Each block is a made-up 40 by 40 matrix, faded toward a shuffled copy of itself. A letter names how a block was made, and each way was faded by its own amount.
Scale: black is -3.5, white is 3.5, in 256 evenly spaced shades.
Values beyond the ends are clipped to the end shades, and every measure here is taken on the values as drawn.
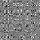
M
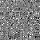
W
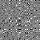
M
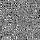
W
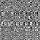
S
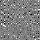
M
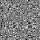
W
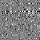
S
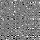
M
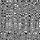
M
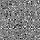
W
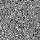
W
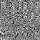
W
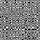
S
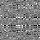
S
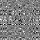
S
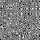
W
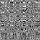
S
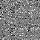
W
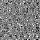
W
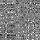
M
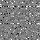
W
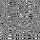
S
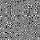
M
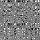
M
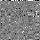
S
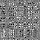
M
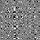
M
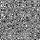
W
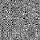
W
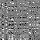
M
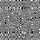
M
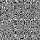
W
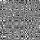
S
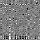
S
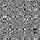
M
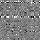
S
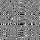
S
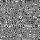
W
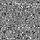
W
